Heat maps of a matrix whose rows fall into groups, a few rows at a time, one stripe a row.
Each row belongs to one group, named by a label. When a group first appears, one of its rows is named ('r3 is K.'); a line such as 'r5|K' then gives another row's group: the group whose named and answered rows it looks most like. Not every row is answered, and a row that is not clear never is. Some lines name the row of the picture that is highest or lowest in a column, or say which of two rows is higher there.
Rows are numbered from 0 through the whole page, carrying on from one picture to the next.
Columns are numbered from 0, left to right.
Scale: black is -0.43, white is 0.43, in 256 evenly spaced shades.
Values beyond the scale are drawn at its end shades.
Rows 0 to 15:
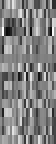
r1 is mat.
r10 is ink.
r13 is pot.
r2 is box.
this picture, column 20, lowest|8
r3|box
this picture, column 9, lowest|8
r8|ink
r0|pot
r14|pot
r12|pot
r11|mat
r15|mat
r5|pot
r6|pot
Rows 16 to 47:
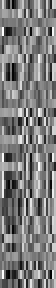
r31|mat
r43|box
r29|ink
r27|ink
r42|pot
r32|ink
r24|box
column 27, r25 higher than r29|No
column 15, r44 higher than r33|Yes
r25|pot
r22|mat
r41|box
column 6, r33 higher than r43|Yes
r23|box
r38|ink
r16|box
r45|ink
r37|box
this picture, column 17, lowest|45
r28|mat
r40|box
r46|box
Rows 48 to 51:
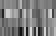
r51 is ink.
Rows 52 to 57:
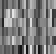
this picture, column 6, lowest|57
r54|pot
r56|pot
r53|pot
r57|ink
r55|ink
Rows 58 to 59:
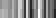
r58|mat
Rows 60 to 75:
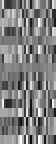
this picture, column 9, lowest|69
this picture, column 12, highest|69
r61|pot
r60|box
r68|ink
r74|ink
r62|mat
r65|mat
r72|mat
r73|ink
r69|ink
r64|ink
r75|mat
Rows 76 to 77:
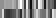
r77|box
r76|mat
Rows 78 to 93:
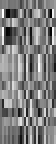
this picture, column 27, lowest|85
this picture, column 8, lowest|79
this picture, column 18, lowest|89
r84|mat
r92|ink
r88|mat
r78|ink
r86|mat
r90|ink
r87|pot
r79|box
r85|mat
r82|box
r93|ink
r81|box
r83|pot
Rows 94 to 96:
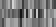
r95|ink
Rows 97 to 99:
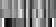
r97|mat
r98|mat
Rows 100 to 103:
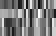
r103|box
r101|mat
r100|ink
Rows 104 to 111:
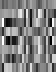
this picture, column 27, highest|110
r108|box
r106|box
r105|mat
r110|box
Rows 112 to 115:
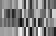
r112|mat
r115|mat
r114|ink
